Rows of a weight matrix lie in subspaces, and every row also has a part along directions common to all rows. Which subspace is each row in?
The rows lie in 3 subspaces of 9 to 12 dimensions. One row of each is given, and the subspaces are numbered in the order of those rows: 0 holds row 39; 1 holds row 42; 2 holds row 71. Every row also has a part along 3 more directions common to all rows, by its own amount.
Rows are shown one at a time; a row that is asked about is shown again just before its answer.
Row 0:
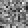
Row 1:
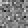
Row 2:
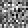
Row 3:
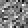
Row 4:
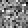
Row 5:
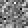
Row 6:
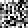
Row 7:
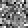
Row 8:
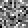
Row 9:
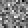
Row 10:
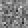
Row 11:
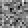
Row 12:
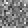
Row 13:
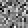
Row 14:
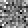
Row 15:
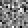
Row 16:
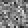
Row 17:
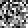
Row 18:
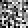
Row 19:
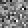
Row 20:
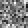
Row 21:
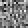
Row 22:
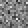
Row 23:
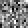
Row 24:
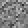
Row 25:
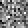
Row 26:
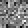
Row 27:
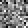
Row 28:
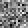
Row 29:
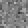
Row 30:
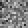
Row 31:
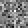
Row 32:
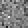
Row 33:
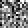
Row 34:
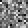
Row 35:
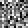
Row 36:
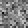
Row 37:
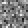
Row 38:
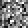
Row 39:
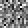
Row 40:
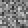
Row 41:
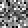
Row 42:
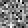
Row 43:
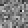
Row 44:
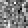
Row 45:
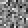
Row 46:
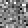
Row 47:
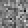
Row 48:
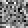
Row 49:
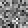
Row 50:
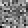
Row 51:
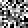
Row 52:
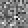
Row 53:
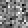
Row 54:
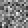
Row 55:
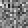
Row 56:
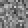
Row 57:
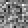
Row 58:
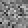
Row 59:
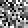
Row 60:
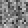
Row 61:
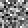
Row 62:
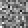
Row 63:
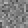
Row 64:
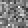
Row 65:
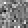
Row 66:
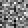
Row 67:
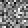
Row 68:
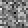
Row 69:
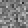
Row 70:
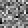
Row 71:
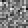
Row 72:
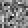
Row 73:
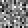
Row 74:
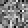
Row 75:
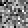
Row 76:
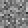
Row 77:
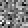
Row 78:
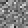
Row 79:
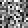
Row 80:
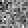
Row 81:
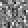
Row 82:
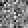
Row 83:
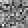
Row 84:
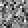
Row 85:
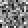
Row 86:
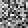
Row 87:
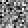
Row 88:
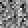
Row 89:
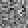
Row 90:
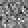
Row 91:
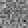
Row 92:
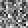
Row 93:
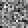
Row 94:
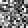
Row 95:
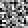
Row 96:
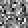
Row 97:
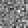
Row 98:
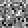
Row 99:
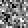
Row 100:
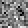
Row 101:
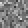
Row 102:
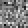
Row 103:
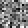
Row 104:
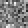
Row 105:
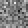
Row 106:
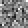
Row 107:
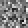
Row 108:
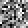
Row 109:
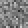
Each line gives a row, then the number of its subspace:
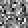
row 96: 0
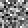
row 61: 1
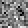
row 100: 1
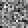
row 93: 2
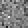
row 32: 0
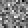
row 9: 0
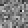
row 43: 0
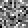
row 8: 1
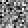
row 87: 2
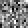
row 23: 2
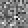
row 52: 0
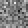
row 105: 1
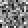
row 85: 1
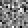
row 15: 1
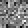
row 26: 1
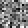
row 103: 2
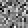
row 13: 0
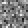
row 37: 1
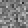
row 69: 1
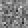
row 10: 0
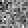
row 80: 0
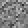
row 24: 0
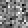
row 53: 2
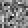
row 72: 2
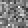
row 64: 1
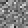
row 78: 0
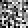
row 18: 0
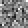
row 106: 0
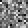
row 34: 1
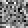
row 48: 0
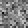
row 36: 0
